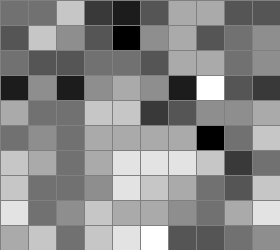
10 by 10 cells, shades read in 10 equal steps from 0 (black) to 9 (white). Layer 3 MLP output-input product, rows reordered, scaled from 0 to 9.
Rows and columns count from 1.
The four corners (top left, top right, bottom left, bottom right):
4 3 6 5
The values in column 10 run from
2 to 8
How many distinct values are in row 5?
6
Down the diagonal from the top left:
4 7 3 5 7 6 8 4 6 5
